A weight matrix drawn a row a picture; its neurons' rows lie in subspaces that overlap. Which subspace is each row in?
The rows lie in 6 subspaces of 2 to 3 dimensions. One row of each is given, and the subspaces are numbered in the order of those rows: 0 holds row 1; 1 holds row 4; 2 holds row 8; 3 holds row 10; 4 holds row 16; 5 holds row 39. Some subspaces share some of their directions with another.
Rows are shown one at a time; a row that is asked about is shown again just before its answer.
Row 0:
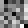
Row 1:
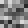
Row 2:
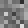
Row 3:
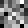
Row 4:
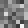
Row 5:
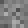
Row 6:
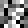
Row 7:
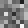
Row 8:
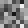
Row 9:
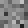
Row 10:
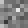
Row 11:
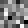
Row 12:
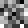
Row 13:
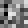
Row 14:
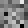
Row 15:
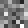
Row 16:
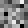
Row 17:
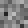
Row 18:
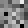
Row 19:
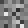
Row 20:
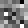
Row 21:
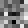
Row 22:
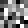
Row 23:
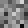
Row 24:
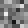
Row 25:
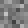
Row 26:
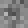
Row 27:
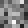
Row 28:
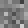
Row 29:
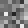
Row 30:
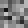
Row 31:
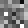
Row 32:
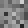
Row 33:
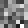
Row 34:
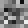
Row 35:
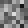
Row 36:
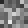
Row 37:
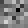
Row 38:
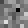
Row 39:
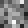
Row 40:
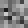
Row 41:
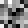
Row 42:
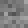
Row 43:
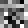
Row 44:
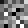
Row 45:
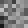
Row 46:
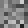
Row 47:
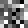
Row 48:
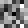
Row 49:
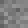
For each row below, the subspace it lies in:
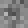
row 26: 1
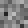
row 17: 1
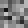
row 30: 0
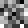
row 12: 3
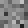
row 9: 0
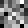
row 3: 3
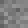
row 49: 3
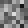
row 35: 2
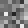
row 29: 5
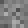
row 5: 5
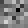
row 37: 3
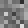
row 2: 4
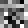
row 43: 2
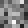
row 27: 5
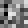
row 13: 1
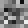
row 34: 1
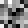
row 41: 0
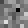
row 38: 3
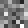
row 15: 0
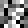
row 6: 0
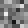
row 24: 4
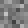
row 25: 4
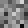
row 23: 3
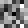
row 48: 2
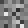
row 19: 5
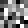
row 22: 1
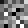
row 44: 5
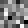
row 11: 1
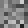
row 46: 1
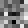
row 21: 5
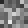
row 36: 0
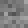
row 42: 5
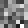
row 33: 1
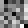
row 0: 4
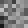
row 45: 3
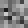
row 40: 0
